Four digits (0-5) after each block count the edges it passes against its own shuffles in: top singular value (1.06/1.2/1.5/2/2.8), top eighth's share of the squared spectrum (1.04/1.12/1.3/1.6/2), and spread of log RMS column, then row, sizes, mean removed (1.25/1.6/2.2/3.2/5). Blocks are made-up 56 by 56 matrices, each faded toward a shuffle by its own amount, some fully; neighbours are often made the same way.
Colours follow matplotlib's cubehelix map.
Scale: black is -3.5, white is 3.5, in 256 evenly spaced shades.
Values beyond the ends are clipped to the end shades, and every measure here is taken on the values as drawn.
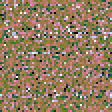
1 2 0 2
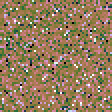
0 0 0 0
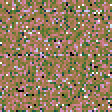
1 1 0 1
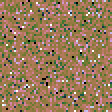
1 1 0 0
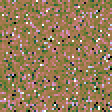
0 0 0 0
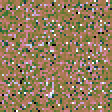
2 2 0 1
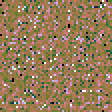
2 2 0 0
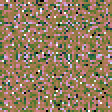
3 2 0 1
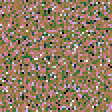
0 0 0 0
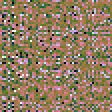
4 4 2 2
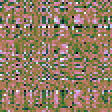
5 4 3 3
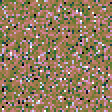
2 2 0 0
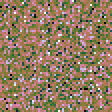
3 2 1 0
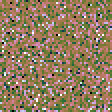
2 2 0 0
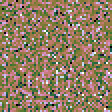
2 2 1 0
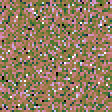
1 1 0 0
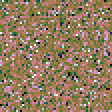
0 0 0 0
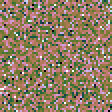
0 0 0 0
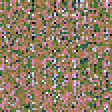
3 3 3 1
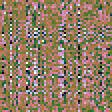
4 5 4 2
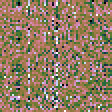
4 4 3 1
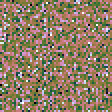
3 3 2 1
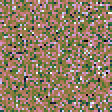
2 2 1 1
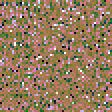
2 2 0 0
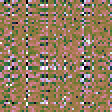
5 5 3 3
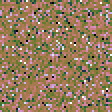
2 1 0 0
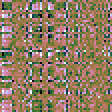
5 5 3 3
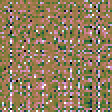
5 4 3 2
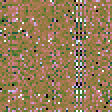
4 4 2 1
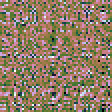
4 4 2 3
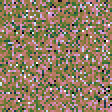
2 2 0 1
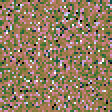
0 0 0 0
